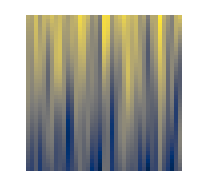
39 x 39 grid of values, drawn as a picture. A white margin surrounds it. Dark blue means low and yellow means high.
Average level on the scale: 50%. Grain: streaks running down. Slope: up to the top.
